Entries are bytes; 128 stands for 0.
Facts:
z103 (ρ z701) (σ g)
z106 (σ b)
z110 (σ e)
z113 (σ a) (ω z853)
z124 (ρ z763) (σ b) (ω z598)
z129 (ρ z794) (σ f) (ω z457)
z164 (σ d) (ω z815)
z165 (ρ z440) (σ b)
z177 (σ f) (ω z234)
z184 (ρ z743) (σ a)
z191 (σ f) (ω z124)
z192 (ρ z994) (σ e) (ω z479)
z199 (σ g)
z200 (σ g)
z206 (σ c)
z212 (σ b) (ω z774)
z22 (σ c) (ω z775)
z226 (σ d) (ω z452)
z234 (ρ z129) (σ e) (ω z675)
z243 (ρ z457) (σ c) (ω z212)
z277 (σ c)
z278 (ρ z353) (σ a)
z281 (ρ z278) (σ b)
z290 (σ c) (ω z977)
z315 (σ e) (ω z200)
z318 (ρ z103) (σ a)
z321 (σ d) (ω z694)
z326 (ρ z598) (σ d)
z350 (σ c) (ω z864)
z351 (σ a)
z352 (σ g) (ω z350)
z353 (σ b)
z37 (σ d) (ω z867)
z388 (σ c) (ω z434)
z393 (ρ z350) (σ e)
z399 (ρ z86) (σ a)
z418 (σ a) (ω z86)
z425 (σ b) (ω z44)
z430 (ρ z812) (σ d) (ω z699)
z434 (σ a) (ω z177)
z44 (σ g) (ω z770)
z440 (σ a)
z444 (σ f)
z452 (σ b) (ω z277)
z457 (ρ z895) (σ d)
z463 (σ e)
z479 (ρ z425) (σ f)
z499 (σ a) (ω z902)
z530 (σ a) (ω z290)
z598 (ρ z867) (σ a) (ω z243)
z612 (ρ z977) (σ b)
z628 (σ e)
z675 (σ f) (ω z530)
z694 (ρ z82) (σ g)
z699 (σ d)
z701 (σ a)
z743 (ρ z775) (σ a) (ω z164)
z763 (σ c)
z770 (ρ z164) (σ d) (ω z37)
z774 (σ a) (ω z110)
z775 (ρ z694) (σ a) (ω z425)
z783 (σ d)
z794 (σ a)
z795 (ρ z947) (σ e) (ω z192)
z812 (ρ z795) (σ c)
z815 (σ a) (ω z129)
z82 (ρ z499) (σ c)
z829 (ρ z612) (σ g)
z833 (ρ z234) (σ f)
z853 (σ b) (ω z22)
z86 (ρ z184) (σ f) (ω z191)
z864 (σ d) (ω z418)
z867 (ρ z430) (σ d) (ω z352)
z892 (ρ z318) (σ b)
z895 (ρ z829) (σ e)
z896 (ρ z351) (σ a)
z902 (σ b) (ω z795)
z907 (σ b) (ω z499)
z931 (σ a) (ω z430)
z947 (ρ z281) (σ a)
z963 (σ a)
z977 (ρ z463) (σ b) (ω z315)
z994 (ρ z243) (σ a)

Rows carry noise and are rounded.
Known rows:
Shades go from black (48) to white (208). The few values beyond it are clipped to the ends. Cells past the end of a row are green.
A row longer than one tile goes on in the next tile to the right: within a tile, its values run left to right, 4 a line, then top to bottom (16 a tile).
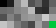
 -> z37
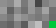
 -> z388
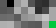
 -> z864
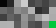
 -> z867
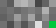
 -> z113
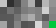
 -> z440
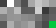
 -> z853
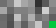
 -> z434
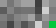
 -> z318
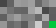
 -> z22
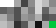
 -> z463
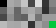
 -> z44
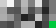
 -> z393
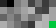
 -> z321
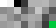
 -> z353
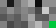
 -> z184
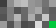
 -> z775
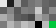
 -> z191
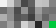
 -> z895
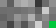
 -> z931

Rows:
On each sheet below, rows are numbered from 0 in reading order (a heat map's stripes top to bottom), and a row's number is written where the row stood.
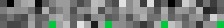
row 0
z399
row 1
z129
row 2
z829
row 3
z770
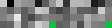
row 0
z243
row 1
z418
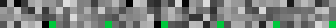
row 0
z902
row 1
z290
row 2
z350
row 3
z479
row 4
z212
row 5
z774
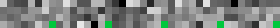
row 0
z763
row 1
z833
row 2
z598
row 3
z694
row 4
z164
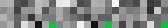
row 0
z444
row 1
z315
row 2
z278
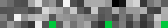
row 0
z499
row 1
z907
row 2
z326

